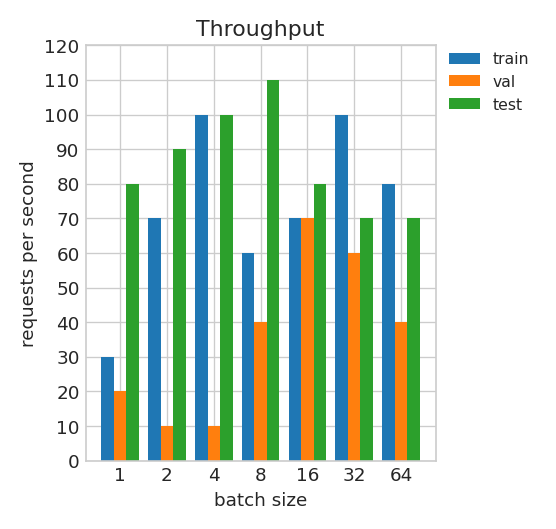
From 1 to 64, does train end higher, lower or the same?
higher
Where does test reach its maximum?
8
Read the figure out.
Title: Throughput
x-axis: batch size, ticks 1 2 4 8 16 32 64
y-axis: requests per second, ticks 0 10 20 30 40 50 60 70 80 90 100 110 120
Legend: train, val, test
Values:
train: 30 70 100 60 70 100 80
val: 20 10 10 40 70 60 40
test: 80 90 100 110 80 70 70
